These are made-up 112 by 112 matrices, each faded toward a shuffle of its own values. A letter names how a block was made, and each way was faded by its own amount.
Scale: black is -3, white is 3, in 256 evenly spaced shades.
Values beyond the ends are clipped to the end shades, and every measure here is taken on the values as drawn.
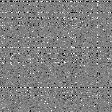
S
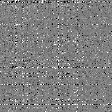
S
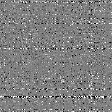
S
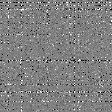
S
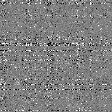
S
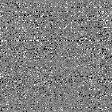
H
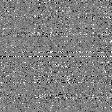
H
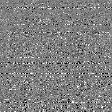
H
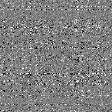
H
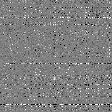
S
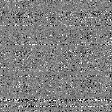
H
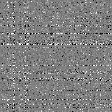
S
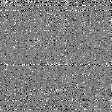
S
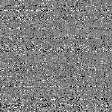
H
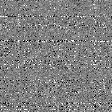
H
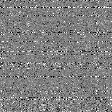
H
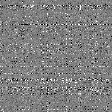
S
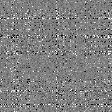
S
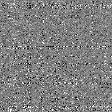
H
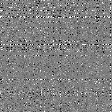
S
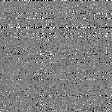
S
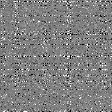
S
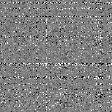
S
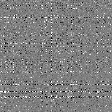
S
